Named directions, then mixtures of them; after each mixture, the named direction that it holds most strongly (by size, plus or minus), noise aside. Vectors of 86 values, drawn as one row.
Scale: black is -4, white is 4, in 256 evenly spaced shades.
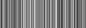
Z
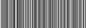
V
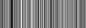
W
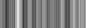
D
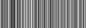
V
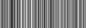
W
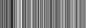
W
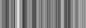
D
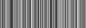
W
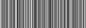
V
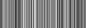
Z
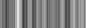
D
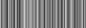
V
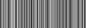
V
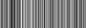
W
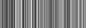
D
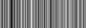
W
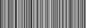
V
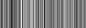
W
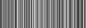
V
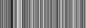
W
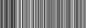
Z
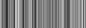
D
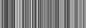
D
